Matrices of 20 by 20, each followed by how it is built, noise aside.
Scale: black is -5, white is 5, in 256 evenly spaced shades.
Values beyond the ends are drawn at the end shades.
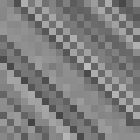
Toeplitz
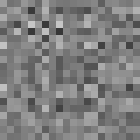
low rank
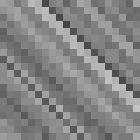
Toeplitz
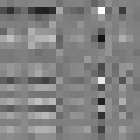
low rank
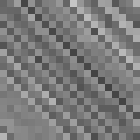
Toeplitz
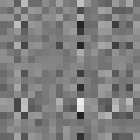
low rank
